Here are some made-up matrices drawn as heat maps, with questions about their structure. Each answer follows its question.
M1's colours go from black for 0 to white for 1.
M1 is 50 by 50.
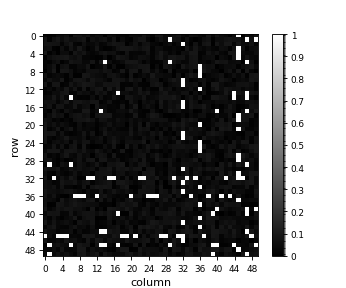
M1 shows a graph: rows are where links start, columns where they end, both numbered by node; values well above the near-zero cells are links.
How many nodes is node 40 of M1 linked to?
3
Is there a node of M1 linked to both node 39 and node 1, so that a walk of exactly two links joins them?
yes
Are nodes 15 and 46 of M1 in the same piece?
yes
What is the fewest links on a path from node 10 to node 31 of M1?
3
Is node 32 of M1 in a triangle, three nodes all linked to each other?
no
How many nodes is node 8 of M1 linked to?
1
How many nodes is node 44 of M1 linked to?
3
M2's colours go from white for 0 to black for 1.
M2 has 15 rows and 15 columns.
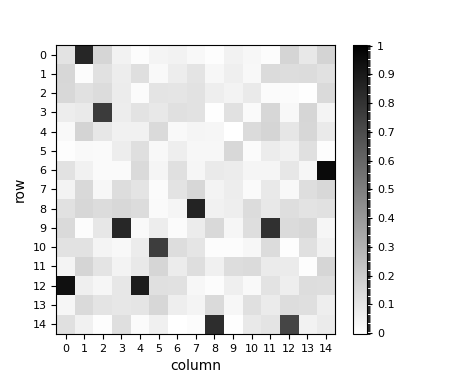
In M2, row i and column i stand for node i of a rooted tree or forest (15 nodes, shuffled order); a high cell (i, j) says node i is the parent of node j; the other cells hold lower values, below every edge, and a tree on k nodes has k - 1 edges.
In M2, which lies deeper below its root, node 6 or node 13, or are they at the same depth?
the same depth
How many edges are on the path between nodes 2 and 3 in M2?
1
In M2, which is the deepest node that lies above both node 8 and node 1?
14
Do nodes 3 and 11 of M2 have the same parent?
yes
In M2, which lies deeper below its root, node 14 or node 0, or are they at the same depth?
node 0
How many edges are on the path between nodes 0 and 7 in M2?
4
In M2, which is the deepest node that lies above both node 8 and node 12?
14
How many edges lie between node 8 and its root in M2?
2
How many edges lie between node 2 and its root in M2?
2
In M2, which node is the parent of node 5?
10
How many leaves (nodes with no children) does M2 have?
7
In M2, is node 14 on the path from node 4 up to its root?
yes
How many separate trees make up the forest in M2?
4
